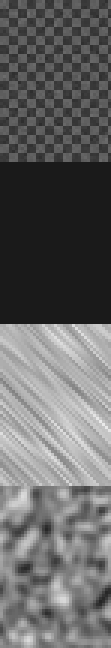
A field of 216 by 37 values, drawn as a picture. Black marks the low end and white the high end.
The table splits into 4 rows of 1 panel. Panel 1,1: low, checkered. Panel 2,1: very low, flat. Panel 3,1: high, slanting down to the right. Panel 4,1: middling, blotchy, strong in contrast.
